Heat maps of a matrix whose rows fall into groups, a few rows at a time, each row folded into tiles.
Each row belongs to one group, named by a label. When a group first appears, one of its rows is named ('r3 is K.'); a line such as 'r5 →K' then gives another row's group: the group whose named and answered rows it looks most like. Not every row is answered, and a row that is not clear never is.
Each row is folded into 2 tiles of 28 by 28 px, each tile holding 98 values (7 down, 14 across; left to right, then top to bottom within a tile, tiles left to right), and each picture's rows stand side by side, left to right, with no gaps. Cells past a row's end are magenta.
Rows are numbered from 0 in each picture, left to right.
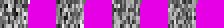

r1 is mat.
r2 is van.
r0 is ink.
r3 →mat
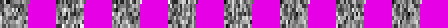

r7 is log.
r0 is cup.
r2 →mat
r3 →van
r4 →log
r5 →log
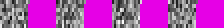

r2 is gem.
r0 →log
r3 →van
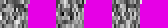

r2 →ink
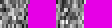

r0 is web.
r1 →gem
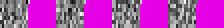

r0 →gem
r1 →ink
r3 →van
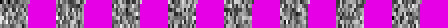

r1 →ink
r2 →mat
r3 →van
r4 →van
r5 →log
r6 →cup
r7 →mat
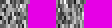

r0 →mat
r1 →ink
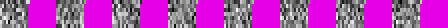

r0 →log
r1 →mat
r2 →web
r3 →web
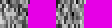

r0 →web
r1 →mat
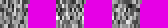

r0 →van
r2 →ink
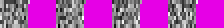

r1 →gem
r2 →gem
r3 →ink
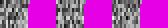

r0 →cup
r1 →van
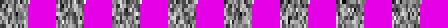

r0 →mat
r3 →mat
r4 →log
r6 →cup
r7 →web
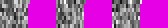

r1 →ink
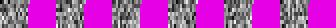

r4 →gem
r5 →log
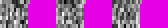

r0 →ink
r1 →mat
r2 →mat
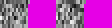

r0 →cup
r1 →ink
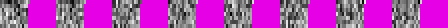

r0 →mat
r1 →mat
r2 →cup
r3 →log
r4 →ink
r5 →cup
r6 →log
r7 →gem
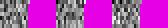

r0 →gem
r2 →web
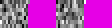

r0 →web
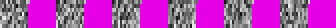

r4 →log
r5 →ink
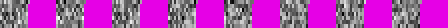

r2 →ink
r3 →cup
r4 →cup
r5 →log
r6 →ink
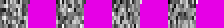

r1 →cup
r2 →mat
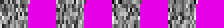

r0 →log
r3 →gem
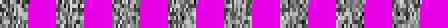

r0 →van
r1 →van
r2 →van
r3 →cup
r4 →van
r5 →web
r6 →web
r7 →log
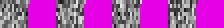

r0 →log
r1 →van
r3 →van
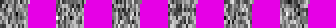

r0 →mat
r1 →cup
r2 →van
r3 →van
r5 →mat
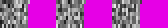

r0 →van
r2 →van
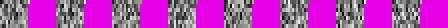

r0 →log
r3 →cup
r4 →cup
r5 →ink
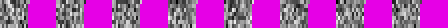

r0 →ink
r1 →van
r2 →gem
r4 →gem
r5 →ink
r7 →web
